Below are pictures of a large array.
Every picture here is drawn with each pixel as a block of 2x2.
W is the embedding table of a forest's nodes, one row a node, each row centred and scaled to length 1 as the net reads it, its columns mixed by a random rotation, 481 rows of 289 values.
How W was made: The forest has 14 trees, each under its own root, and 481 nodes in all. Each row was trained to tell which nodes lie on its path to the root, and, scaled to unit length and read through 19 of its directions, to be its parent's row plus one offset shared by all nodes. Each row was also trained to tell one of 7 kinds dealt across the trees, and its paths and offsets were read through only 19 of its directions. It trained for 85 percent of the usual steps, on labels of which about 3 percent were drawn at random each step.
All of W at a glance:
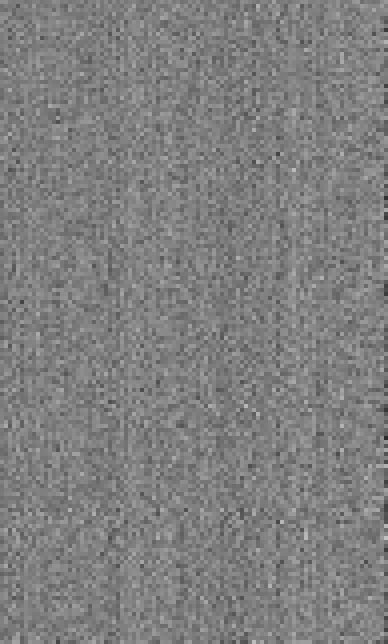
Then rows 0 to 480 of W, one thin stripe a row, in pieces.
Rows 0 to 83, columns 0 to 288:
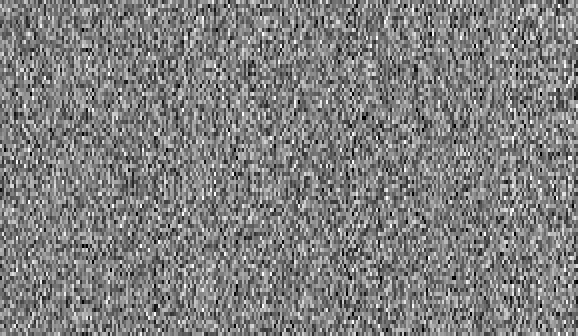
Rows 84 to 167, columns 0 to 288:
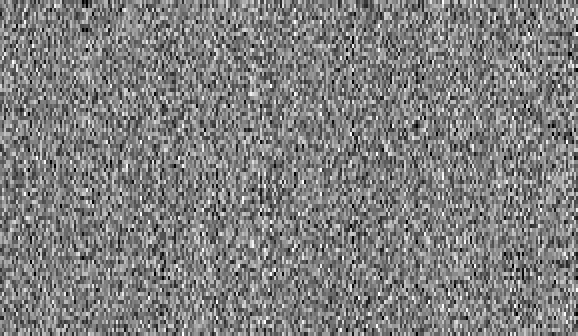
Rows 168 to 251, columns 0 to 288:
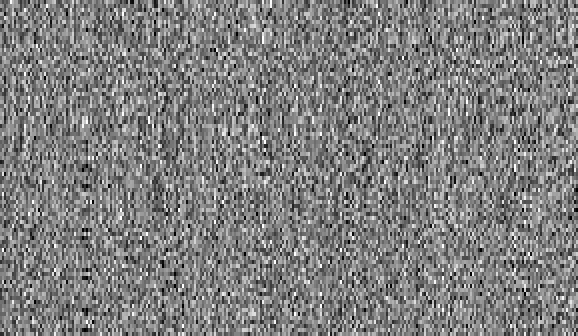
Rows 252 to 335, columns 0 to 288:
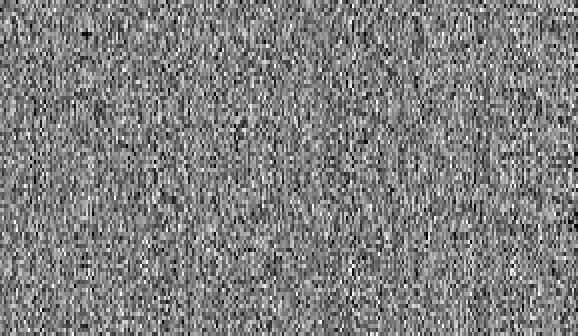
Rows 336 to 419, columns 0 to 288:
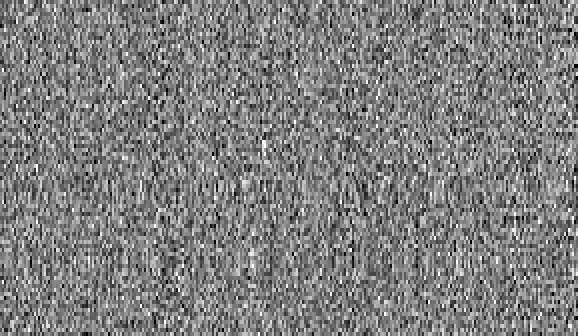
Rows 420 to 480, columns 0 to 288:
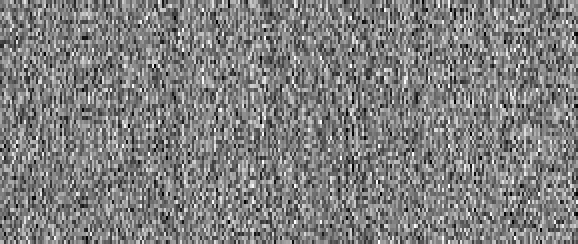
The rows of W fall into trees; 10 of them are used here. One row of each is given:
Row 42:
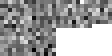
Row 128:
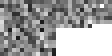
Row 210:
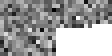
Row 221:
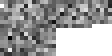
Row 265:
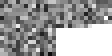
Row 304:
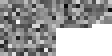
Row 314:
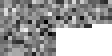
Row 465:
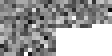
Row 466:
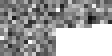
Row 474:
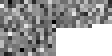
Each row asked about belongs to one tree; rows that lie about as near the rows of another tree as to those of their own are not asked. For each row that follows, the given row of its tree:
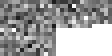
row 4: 465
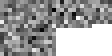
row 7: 221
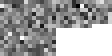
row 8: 474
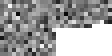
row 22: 304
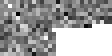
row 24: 304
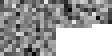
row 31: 304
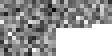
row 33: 221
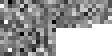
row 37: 474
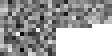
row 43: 314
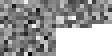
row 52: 465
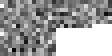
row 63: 210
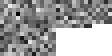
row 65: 304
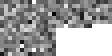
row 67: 465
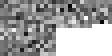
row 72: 465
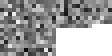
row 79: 304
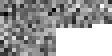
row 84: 466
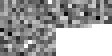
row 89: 304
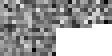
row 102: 304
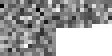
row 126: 42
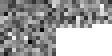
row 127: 474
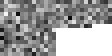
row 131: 304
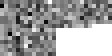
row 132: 314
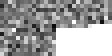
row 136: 265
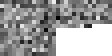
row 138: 474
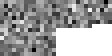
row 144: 466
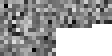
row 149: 466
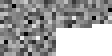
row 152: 465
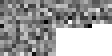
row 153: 42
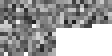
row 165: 466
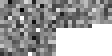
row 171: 42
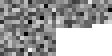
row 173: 465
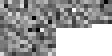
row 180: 221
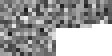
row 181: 210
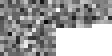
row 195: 42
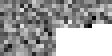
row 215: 466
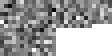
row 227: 221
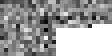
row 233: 474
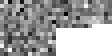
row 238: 304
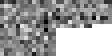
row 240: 474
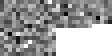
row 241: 304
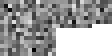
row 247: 42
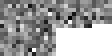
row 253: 42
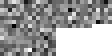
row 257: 465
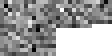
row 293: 221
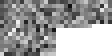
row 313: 221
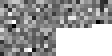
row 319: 465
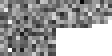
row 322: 265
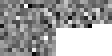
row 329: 42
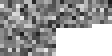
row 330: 221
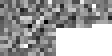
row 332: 42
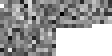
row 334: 221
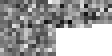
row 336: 474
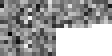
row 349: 314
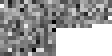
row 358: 474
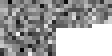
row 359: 314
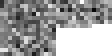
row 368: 314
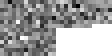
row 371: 474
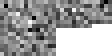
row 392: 221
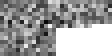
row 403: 474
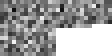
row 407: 466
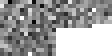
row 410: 42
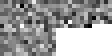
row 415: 466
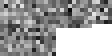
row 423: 304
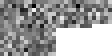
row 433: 42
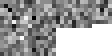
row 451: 42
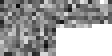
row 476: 474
